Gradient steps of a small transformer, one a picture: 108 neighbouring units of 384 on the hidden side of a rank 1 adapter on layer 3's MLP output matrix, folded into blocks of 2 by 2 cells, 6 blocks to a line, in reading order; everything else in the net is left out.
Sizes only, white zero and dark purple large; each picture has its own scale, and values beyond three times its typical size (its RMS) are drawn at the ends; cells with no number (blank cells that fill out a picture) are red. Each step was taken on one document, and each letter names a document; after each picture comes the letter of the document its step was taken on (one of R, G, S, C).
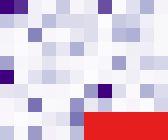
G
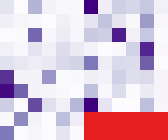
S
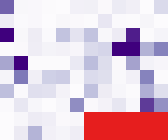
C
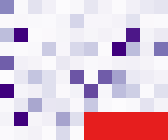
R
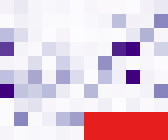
R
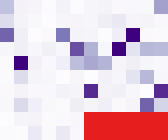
C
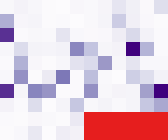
C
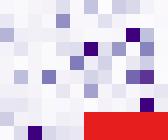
C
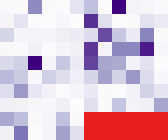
S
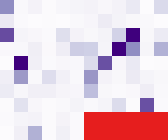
C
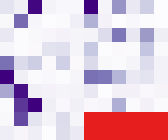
S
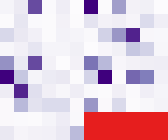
S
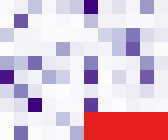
S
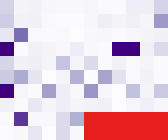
R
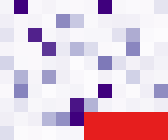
G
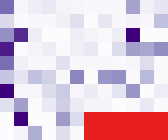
R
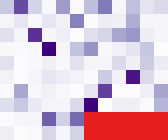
G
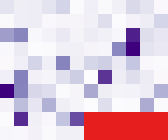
R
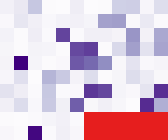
C
